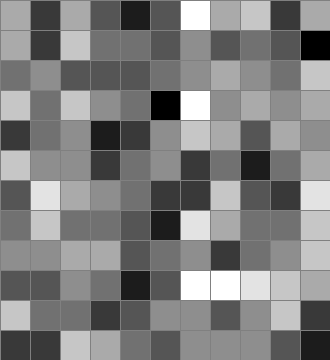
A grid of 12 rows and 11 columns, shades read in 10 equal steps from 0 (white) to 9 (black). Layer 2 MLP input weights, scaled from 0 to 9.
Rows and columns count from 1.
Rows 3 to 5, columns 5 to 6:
6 5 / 5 9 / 7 4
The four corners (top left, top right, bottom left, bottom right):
3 3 7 8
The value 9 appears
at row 2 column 11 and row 4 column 6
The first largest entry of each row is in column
5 11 3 6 4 9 6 6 8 5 4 11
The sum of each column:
52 57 43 63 72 70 37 46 53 56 47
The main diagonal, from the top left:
3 7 6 4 7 4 7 3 5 2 7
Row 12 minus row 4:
5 2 0 -1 0 -3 4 0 1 2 5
